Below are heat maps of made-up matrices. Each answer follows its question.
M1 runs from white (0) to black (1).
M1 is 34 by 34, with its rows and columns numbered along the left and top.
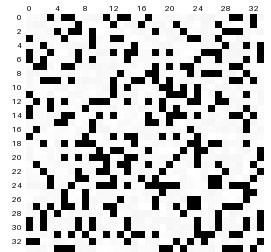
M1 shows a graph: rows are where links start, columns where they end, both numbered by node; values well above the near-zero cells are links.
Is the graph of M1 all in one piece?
yes
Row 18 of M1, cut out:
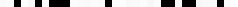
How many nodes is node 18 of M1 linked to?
11
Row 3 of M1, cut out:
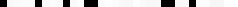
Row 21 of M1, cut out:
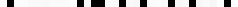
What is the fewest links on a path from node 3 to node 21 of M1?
2
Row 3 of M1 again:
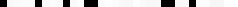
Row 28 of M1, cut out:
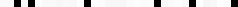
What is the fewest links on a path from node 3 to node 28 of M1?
2
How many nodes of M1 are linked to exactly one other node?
0
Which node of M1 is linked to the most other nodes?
node 24
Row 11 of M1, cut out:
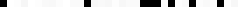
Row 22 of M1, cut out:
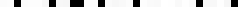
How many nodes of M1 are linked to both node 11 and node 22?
0
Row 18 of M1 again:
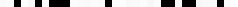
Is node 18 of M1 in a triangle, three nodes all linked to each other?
yes
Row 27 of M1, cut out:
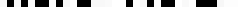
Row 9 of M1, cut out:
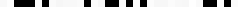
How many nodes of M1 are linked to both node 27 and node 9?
6
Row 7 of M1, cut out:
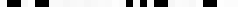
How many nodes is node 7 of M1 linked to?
10
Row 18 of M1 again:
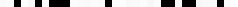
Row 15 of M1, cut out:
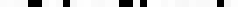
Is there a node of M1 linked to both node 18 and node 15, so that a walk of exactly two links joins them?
yes
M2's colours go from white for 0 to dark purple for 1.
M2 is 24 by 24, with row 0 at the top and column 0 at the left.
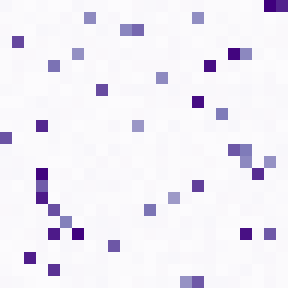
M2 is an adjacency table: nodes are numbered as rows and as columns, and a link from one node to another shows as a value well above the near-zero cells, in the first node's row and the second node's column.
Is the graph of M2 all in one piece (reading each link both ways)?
yes
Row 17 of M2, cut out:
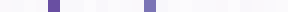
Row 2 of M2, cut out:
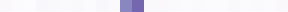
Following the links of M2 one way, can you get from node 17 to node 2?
no
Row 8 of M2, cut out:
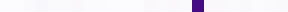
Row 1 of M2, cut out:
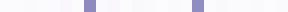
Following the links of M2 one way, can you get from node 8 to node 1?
yes
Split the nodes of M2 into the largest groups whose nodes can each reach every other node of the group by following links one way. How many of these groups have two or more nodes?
2
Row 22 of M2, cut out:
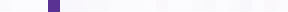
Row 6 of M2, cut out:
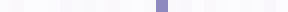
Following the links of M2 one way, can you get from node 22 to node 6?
yes
